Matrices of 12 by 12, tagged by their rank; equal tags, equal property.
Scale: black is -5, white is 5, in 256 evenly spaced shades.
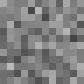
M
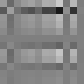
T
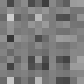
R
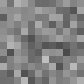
M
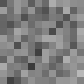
M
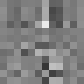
R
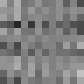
R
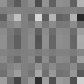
T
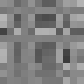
R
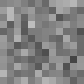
M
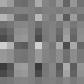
T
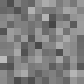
M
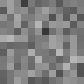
M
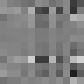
R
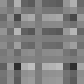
T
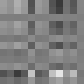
T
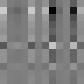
T
